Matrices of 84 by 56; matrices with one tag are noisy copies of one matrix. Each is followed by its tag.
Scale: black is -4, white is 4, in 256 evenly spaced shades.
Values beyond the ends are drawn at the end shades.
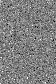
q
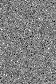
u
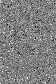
q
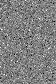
u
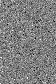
q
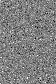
q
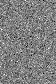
u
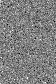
q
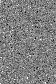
q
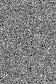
u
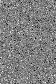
q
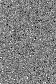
q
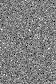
u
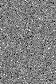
u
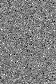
u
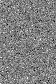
q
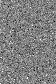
q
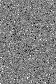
q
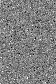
q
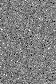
u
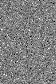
u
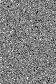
q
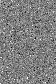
q
